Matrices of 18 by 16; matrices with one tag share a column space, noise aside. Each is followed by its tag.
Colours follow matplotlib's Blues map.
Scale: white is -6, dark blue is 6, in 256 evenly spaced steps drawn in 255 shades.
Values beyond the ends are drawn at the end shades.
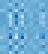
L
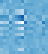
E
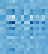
E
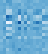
E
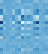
E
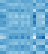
L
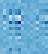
E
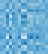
L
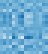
L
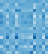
L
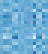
L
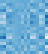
L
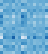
L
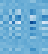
E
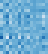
L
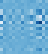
E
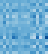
L
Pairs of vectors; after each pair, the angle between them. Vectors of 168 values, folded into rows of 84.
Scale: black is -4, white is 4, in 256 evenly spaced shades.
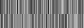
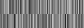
orthogonal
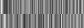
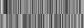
nearly parallel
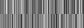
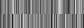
partly aligned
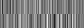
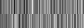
partly opposed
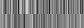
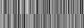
nearly parallel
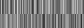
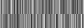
nearly opposite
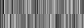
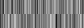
nearly parallel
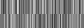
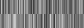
orthogonal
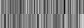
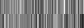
nearly opposite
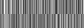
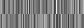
orthogonal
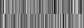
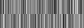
nearly parallel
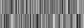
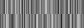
partly opposed
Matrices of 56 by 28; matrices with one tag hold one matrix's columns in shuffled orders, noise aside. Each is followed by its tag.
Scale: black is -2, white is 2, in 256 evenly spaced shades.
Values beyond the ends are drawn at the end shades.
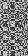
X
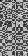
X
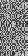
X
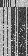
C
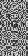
X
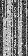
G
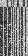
C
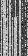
G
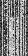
G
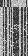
C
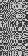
X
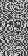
X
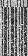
C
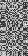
X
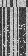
C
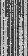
G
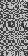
X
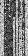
G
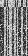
C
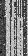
G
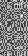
X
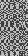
X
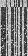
C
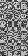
X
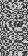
X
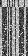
C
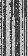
G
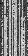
G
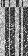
C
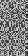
X
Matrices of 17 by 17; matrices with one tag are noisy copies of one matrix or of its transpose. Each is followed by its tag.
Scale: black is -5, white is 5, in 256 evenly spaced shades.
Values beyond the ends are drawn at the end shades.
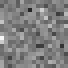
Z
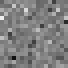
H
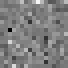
Z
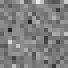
Z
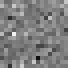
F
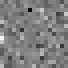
Z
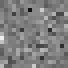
Z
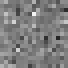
F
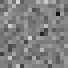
H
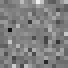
Z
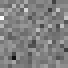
H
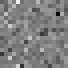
H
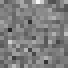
Z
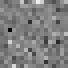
Z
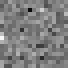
Z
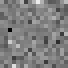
Z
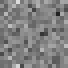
H
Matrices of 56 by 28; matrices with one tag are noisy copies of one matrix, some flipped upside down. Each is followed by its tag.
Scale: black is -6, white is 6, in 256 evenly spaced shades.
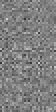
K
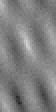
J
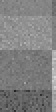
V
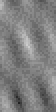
J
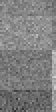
V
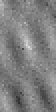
J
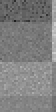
V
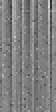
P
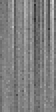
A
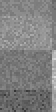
V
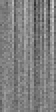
A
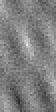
J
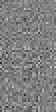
K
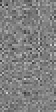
K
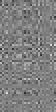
K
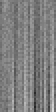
A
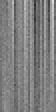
A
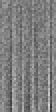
P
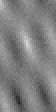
J
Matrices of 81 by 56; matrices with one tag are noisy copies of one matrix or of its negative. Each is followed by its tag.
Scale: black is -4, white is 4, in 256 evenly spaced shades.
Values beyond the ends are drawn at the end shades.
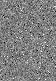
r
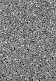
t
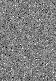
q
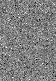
q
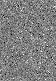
r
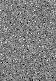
t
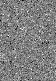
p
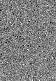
t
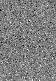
t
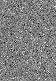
r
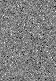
r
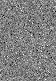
r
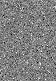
r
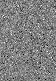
r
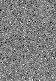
t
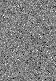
r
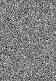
q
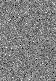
q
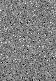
t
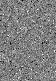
p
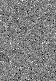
p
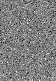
t
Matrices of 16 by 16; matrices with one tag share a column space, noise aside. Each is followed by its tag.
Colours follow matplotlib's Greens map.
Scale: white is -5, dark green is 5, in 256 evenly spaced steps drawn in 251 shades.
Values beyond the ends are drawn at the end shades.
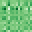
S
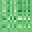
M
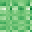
S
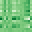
M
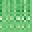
M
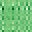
S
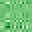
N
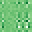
N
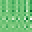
M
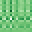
M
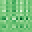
M
